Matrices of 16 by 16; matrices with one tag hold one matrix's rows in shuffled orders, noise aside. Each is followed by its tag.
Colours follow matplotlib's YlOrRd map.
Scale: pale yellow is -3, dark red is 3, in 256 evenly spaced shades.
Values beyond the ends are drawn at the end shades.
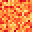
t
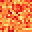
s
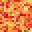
t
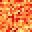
s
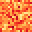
s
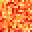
s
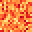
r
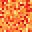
r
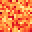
s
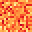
r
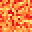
s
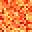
r
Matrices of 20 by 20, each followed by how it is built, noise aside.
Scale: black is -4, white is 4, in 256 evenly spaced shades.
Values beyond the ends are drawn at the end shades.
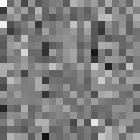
low rank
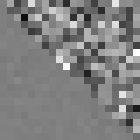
upper triangular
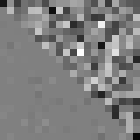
upper triangular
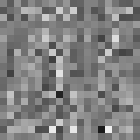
low rank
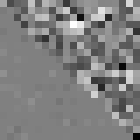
upper triangular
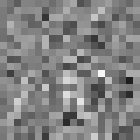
low rank
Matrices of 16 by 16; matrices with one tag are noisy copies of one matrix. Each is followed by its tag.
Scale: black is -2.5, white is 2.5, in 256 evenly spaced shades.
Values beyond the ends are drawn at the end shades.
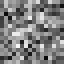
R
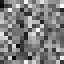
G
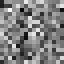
G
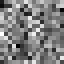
G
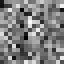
G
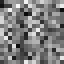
G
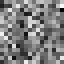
G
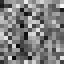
G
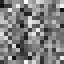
G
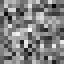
R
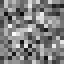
R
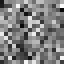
G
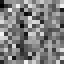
G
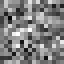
R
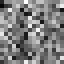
G
